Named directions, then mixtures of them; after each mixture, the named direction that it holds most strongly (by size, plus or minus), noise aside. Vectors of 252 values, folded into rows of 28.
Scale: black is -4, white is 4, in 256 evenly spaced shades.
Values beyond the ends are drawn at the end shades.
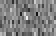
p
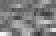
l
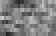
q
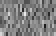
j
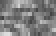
q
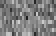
p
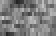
q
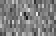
p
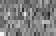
j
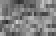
q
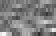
l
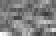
l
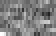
l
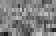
l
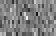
p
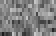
l
